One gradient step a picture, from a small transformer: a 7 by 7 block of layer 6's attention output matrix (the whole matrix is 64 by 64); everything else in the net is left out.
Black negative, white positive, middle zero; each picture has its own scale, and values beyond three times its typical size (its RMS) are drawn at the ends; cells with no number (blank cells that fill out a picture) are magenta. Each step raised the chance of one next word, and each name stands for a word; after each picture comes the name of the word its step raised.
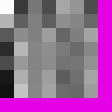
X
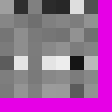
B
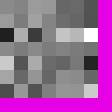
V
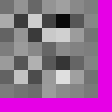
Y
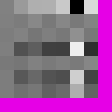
X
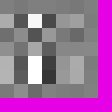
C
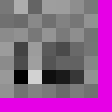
C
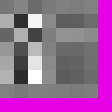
C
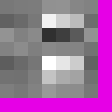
V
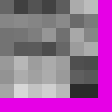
B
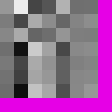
X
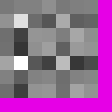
Y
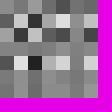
V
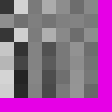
B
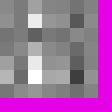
C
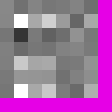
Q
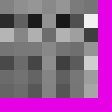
V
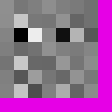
V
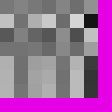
Q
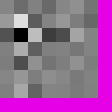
V
